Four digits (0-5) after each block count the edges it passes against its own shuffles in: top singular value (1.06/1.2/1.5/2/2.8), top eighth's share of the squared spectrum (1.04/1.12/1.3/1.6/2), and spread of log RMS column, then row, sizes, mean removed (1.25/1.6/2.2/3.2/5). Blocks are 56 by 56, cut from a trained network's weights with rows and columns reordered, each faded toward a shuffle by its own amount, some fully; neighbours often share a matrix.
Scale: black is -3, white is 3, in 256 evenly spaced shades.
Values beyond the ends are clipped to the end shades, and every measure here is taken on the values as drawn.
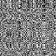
4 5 3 2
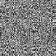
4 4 2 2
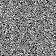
0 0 0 0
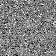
0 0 0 0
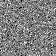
0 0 0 0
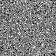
0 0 0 0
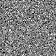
2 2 0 0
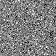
0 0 0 0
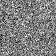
1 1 0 0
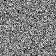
1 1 0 0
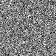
0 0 0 0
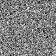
0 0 0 0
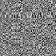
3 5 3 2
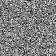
2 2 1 0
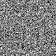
2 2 0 0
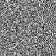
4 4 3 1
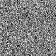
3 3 1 0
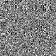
3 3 2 0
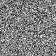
2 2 0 0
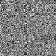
3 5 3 2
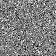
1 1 0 0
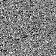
2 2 1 0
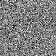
2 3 1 1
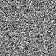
2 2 0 1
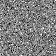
0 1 0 0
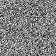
2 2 1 0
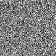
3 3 1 0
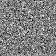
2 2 0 0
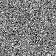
1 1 0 0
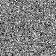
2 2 0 0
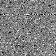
2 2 0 1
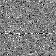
2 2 0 1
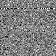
2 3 0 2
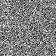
1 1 0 0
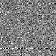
2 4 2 2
